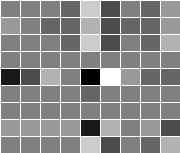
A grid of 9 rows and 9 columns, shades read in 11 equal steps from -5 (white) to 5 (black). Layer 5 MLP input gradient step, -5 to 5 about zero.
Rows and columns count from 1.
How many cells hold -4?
0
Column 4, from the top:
1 1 1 0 0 0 0 -1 0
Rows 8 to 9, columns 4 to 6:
-1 4 -2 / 0 -3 2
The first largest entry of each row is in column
6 6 6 1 5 5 1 5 6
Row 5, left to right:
4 2 -2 0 5 -5 -1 1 1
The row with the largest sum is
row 5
